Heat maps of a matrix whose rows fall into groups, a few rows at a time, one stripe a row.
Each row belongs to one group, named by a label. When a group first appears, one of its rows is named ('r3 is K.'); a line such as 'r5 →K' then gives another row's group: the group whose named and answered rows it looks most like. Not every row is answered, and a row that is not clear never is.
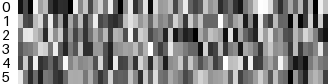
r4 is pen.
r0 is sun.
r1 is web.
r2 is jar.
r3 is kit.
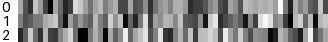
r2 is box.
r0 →sun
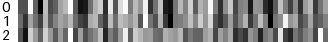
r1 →box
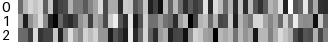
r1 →sun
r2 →pen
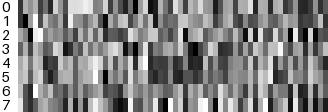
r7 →web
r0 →pen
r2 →web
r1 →box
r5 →jar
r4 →jar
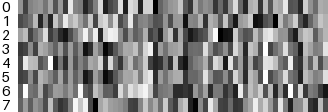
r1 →pen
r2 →sun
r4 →jar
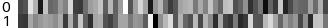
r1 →kit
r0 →box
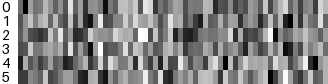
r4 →sun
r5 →box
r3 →kit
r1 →kit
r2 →jar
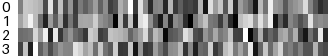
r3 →pen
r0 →jar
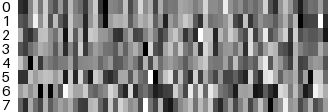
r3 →kit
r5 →kit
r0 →box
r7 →box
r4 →web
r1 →box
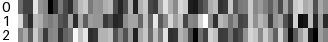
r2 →sun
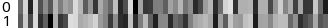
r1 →pen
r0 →pen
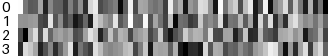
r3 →jar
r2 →box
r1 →jar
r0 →web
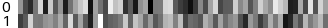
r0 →sun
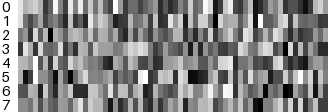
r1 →web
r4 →pen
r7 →pen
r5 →sun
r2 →pen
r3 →jar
